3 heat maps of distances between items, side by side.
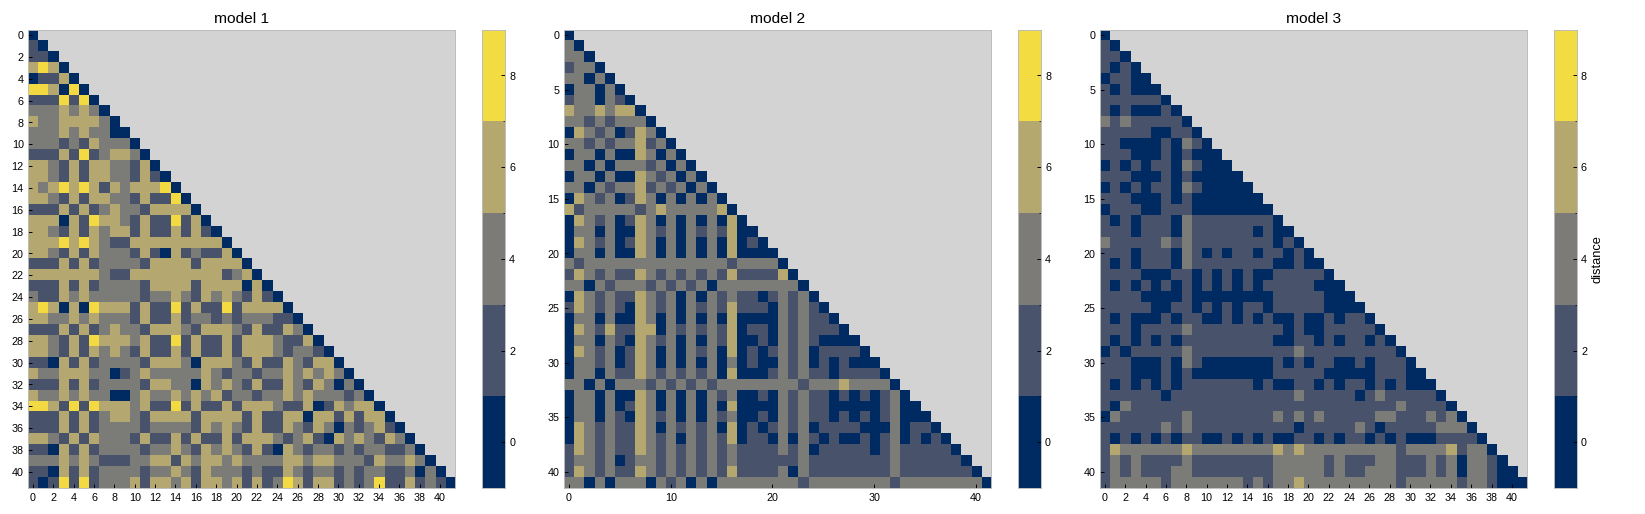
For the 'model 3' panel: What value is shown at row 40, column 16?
2
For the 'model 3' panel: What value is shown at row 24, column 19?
2
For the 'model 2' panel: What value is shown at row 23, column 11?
4
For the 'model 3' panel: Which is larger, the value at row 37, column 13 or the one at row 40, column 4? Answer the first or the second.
the second
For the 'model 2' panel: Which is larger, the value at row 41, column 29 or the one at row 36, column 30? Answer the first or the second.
the first
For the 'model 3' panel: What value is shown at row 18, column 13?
2
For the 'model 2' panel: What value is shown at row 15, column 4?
4
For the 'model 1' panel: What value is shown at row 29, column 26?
4
